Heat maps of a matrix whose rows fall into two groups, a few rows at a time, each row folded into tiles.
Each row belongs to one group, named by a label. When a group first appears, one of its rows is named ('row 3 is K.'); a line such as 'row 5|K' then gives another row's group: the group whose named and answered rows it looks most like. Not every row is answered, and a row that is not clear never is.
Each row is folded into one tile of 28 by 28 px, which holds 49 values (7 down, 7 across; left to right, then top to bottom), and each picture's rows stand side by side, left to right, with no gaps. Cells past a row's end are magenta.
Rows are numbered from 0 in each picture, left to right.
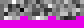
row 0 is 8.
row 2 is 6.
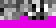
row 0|6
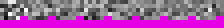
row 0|8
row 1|6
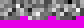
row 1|6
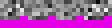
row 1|6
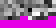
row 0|6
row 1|6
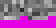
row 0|8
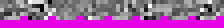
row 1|8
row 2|6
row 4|8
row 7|8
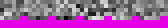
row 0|6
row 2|6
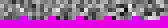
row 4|8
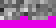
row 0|6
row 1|8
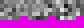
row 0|8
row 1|6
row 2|8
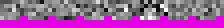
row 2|6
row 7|8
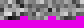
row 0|6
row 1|8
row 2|6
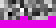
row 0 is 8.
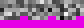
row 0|6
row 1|8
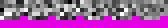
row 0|6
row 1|6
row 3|8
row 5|8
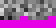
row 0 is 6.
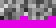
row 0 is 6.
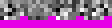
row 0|8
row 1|6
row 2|6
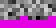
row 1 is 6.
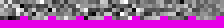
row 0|6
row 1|8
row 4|8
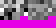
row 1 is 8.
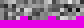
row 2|8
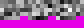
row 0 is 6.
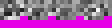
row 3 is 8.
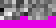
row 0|6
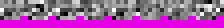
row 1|8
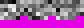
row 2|6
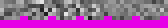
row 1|8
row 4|6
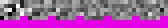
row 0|8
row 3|6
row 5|8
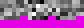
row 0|6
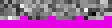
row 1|6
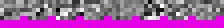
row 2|6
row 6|8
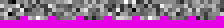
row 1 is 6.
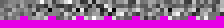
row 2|8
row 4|6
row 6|6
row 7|6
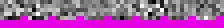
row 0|6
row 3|6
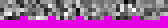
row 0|6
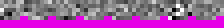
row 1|8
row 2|6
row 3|6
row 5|8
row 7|8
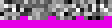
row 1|6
